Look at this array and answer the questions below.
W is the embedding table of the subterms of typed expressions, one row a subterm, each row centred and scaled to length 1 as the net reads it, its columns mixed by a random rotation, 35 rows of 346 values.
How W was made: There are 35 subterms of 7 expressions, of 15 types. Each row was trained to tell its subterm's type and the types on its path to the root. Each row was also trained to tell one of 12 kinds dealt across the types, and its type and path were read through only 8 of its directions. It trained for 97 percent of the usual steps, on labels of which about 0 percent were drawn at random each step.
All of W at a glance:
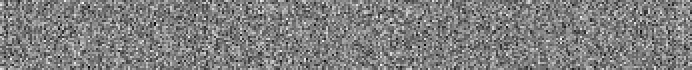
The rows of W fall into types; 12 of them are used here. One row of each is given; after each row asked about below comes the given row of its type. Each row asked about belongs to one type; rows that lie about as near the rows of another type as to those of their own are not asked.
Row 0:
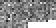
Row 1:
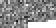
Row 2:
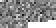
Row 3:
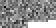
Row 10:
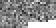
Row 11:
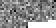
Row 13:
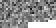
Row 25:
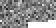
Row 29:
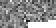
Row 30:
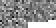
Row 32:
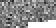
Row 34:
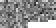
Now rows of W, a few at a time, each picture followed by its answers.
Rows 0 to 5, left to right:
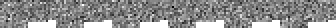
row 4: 10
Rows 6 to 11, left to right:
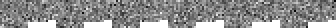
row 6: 3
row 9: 2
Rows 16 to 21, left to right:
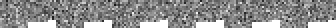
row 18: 1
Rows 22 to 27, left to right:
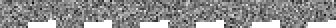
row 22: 11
